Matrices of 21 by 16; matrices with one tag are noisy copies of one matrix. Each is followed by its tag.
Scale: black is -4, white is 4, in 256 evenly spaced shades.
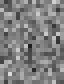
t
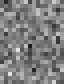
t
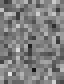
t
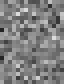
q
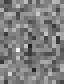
t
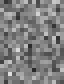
t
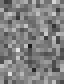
t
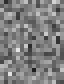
t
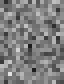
t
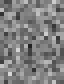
t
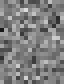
q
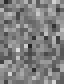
t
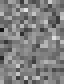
q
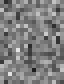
t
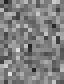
t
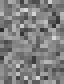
q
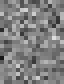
q
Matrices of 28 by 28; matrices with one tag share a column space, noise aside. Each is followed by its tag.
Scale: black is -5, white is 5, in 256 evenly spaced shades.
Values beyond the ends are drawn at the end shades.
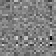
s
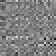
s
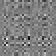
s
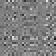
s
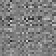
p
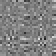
s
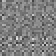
s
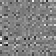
s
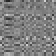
s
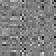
s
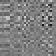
p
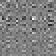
p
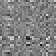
s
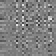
p
